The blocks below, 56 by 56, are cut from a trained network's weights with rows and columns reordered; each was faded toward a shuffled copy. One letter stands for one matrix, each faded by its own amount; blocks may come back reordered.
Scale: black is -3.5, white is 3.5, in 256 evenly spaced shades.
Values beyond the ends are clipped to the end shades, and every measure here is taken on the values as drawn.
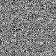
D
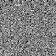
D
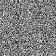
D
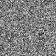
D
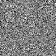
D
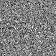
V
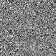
D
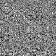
D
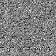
V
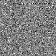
V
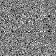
V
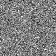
V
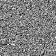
V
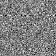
D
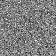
V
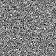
D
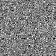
V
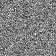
V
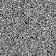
V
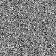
D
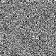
D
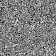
V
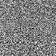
D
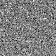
V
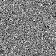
V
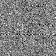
V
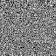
D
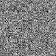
D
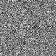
D
